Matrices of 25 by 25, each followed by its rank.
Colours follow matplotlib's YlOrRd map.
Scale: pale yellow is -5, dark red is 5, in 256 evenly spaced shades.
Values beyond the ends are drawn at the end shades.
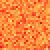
full rank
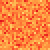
full rank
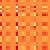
one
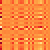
one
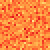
full rank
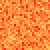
full rank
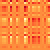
one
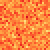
full rank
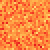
full rank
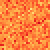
full rank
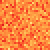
full rank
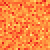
full rank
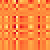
one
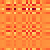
one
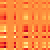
one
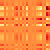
one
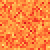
full rank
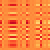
one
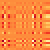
one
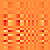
one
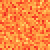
full rank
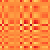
one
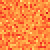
full rank
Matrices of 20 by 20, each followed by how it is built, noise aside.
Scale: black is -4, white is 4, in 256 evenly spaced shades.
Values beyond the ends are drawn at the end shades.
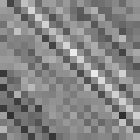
Toeplitz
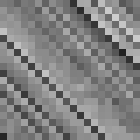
Toeplitz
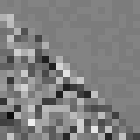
lower triangular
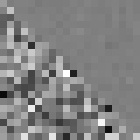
lower triangular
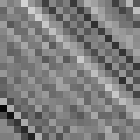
Toeplitz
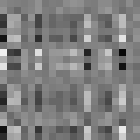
low rank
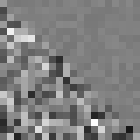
lower triangular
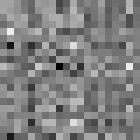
low rank
